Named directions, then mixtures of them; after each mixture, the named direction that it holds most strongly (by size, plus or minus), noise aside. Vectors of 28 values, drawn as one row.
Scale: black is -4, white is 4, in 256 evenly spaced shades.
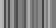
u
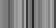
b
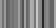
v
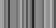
b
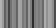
b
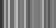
u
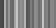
u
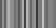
v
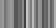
b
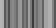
u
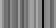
v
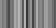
b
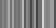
v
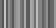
v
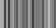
u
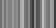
v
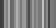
u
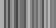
u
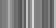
b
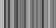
u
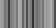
b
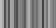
u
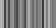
u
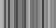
u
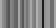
v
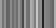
v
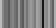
v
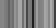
b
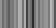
b
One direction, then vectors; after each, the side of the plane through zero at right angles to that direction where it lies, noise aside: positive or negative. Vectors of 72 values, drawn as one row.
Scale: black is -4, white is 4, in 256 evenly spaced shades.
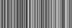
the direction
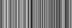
negative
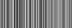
positive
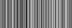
positive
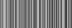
negative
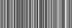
positive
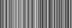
negative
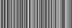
positive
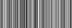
positive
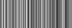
negative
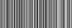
positive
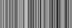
negative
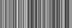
negative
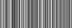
negative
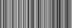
negative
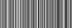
negative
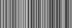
negative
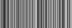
positive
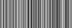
negative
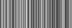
negative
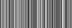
negative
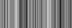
positive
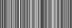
positive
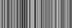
positive
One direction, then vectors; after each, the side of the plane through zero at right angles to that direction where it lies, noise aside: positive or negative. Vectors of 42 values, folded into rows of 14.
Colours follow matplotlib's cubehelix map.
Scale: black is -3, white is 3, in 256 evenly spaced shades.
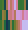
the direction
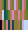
positive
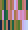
positive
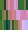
positive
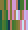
positive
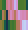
positive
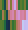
positive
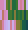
negative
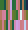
positive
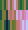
positive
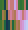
positive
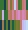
positive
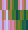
negative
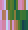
negative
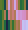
positive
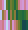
negative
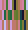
negative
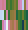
negative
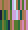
positive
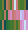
positive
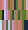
negative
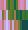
negative
